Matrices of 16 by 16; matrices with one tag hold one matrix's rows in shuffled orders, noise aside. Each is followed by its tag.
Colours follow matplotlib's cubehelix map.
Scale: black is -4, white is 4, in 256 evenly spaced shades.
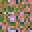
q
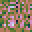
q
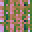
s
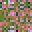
q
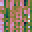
s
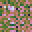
q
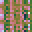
s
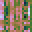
s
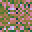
q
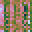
s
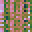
s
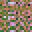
q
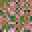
q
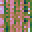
s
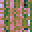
s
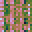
s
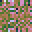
q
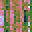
s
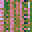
s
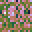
q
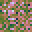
q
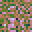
q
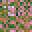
q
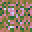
q
